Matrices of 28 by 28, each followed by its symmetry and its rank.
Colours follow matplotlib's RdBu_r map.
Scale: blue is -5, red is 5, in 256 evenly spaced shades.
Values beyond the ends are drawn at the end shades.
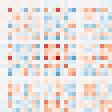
symmetric, rank two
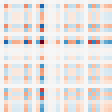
symmetric, rank one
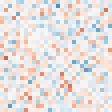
antisymmetric, full rank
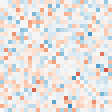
antisymmetric, full rank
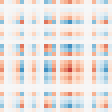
symmetric, rank one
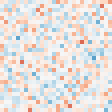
neither, full rank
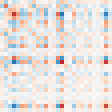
symmetric, rank two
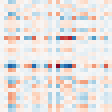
neither, rank two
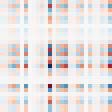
neither, rank one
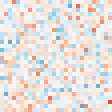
neither, full rank
